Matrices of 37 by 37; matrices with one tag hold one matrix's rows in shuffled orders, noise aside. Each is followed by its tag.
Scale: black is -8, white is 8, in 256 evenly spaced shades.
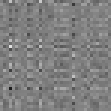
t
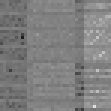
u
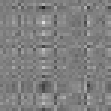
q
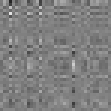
t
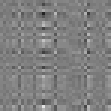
q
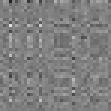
t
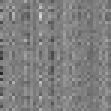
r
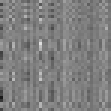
r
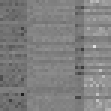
u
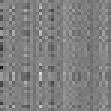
r
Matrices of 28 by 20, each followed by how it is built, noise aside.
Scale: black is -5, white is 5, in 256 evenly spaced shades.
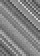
Toeplitz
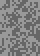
noise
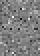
noise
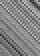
Toeplitz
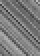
Toeplitz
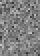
noise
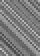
Toeplitz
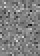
noise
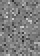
noise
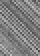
Toeplitz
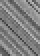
Toeplitz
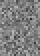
noise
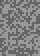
noise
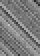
Toeplitz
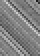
Toeplitz
